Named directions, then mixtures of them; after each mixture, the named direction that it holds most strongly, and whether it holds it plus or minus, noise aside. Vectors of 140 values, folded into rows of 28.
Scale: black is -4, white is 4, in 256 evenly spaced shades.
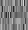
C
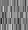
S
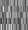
S, plus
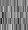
S, plus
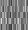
S, minus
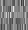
C, minus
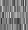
C, minus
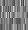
C, minus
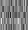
S, minus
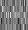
C, minus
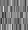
S, plus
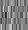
S, plus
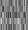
S, minus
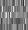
C, minus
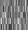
S, minus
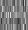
C, minus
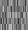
S, plus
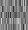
C, plus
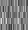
S, minus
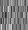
S, plus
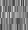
C, minus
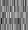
S, plus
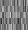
S, plus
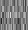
S, plus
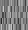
S, plus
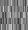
S, plus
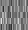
S, minus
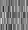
S, minus
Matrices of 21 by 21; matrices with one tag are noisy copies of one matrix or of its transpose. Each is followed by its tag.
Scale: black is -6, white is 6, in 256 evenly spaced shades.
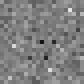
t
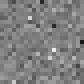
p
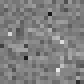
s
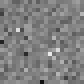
p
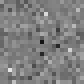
t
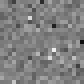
p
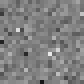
p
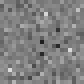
t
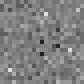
t
